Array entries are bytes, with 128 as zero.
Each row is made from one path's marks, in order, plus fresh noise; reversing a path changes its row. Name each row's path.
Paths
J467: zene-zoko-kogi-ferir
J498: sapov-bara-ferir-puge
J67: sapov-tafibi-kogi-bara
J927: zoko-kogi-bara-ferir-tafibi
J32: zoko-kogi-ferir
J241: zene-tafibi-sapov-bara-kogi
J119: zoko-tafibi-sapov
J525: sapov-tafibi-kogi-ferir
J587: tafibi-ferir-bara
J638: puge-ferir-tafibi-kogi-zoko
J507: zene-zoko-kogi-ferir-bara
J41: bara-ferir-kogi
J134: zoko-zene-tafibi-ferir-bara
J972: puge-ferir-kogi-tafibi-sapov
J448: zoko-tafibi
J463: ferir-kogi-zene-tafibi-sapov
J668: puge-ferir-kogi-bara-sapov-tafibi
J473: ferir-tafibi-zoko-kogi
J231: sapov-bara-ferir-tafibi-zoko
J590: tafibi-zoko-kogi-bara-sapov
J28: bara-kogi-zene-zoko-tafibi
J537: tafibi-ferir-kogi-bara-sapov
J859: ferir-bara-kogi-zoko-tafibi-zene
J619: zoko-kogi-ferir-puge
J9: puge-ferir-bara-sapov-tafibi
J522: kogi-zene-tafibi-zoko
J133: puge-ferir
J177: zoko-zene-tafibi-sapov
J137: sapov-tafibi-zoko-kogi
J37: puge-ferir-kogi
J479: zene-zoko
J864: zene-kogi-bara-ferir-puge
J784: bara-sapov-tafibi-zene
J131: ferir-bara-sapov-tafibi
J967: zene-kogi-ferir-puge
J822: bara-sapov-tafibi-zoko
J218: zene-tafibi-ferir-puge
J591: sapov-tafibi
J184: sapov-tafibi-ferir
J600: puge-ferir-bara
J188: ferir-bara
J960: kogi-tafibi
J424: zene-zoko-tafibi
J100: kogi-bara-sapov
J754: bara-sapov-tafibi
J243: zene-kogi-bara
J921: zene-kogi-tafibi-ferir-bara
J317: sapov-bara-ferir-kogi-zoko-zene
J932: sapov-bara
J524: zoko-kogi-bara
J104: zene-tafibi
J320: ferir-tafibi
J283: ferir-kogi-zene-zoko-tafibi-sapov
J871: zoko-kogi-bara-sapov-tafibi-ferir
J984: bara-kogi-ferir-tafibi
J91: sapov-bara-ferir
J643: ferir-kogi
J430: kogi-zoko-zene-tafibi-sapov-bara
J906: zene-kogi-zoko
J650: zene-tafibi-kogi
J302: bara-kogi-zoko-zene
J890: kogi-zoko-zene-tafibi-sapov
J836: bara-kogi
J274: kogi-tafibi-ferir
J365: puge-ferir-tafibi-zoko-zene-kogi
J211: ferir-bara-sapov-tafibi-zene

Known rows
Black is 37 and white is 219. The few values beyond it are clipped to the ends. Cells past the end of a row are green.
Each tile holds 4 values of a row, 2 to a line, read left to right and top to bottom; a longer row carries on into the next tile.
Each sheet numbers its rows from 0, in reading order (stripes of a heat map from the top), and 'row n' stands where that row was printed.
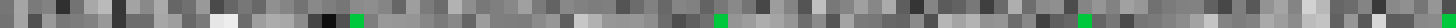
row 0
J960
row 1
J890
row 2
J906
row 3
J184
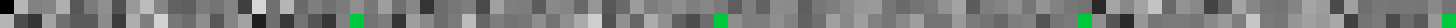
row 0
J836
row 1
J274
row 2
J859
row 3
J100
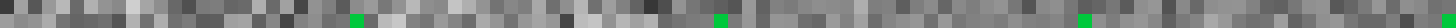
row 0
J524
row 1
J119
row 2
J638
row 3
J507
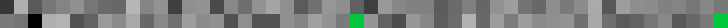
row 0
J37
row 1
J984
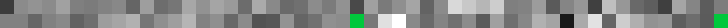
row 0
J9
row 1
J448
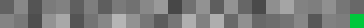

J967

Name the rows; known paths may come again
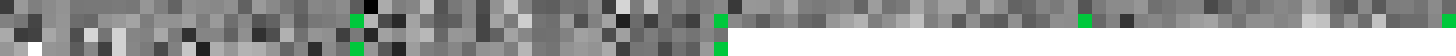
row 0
J668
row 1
J836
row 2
J9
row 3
J525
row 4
J479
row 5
J100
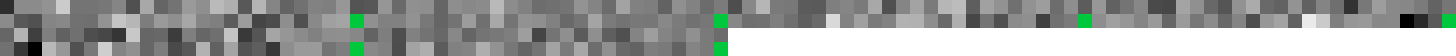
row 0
J498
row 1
J927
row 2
J587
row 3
J650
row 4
J643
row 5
J967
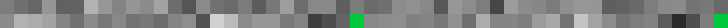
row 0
J522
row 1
J241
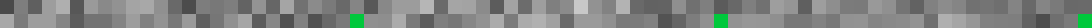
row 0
J302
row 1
J822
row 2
J430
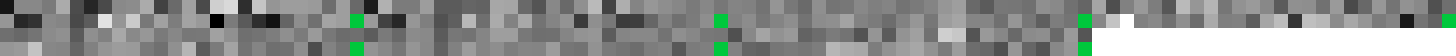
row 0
J188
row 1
J41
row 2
J283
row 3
J424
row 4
J134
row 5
J859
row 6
J131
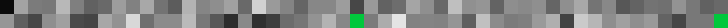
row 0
J600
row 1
J177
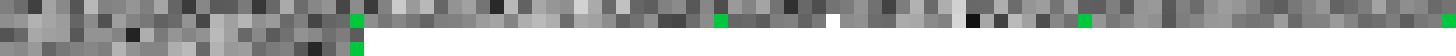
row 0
J906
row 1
J754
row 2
J320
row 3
J507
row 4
J784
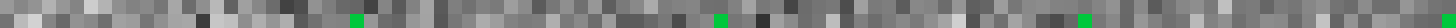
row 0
J119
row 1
J864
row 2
J274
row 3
J473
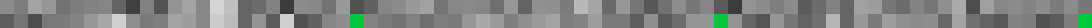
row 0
J184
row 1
J231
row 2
J984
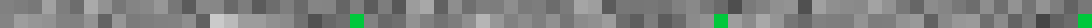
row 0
J890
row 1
J317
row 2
J28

